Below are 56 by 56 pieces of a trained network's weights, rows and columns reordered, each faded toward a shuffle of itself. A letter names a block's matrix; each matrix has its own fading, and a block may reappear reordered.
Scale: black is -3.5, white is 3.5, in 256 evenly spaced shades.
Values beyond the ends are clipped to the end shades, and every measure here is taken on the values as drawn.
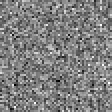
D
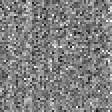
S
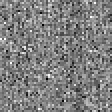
S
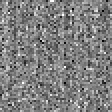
S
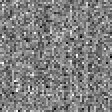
S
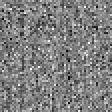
S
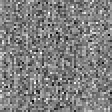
S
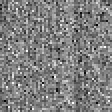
S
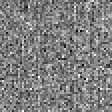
S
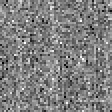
S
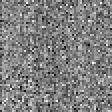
S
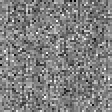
S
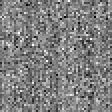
S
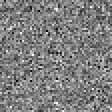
D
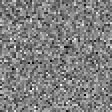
D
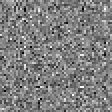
D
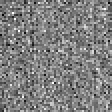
S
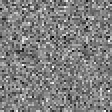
D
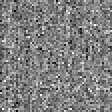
S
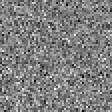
D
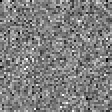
D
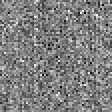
S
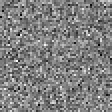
D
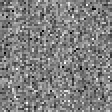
S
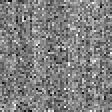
S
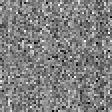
S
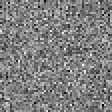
D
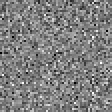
D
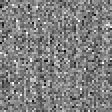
S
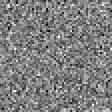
D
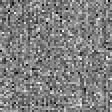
S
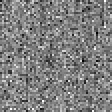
S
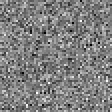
D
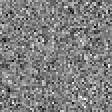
D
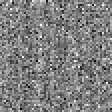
S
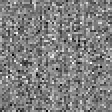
S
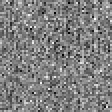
S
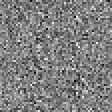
D
